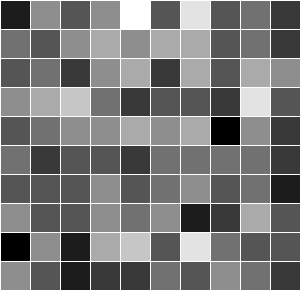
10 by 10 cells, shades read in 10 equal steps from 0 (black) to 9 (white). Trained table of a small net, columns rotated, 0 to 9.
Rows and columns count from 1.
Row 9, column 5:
7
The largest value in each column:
5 6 7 6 9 6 8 5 8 5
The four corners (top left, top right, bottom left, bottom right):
1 2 5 2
